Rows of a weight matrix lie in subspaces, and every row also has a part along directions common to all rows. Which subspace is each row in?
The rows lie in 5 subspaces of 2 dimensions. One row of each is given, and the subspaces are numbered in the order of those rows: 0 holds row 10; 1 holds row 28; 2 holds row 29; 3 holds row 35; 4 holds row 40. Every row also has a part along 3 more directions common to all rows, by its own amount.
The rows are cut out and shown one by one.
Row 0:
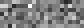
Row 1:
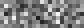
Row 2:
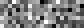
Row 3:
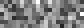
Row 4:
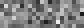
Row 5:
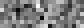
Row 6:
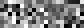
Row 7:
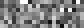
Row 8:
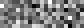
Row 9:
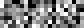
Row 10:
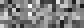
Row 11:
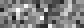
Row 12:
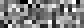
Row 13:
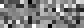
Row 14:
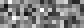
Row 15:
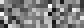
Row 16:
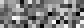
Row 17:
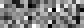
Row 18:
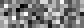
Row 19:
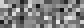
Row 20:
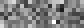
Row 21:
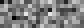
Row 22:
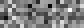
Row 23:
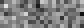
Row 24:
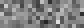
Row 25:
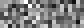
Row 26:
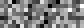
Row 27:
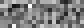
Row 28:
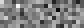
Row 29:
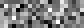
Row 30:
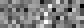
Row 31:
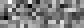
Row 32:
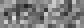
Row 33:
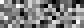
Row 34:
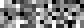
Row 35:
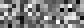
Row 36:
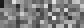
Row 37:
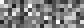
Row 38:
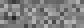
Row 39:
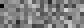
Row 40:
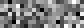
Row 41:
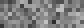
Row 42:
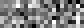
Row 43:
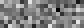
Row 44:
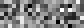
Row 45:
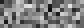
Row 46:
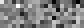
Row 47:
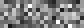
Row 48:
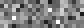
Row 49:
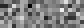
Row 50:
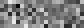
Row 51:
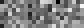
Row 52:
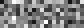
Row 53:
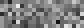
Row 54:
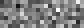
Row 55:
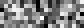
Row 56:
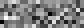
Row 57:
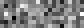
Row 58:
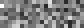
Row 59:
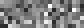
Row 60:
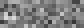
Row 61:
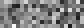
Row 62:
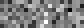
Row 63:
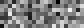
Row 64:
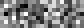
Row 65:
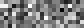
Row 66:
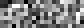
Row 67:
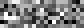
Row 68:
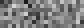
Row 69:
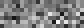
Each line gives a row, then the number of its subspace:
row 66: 3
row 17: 1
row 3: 2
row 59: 0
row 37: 3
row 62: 0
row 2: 0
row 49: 3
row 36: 1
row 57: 2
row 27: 3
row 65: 3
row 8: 1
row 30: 0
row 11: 2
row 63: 0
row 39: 1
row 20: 0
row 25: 3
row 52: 4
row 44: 3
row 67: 4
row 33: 1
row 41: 0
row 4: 2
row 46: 1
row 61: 3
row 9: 1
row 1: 2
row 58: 1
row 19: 3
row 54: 1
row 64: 2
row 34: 1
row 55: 2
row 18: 2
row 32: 2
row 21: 4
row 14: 4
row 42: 1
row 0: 3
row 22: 0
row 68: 3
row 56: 4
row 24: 2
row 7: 3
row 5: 2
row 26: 0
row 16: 4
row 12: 3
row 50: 4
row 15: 0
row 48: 2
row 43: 1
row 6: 4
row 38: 4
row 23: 2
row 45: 2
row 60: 4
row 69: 4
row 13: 1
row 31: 0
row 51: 0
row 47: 3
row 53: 4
